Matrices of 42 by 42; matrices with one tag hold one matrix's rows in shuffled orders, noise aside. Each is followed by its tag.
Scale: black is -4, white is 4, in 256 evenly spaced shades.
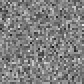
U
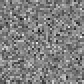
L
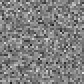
U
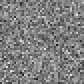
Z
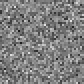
Z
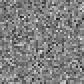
L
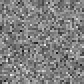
Z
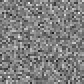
U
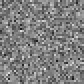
Z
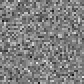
U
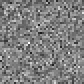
U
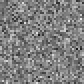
L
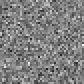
U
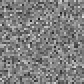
U
